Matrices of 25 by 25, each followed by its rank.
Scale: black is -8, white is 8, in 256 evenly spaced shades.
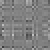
two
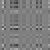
one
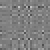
two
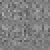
five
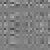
two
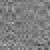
five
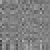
three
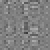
three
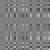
one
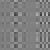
one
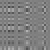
one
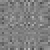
three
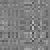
three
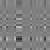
one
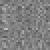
five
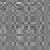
two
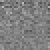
five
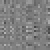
three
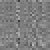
three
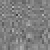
five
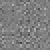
five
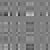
one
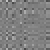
two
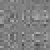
three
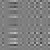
one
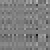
two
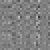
three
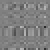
two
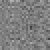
five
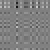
one
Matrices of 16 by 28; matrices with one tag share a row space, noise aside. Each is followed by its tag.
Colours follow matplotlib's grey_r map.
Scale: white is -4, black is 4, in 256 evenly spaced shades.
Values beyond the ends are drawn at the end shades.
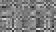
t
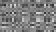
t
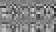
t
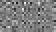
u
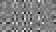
u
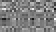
t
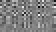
u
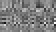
t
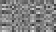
t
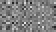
u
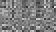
t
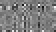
u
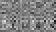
t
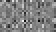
u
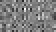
u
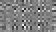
u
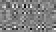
u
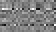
t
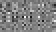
u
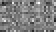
t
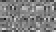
t
